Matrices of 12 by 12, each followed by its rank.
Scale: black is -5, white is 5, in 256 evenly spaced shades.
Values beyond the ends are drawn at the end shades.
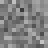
full rank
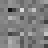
two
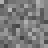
full rank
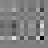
one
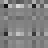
one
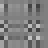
one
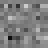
two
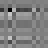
one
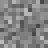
full rank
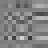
two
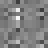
two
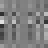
one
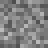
full rank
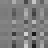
one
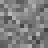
full rank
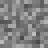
full rank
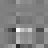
one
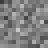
full rank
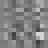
two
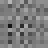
two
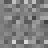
two
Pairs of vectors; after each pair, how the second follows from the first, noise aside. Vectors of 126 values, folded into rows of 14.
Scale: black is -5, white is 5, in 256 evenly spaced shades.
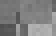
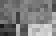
scaled up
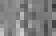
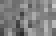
negated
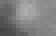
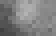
copied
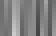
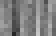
negated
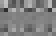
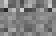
copied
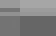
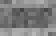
wrapped around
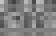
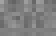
shrunk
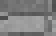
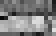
scaled up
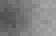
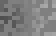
partly zeroed
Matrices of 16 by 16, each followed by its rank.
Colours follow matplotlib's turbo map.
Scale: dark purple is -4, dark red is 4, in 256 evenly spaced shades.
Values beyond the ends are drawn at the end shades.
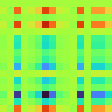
one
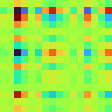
one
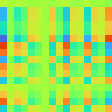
one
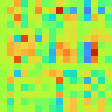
three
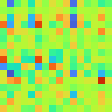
three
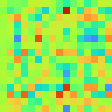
three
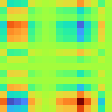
one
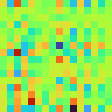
three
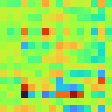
three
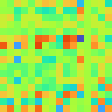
three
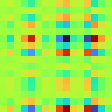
one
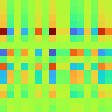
one
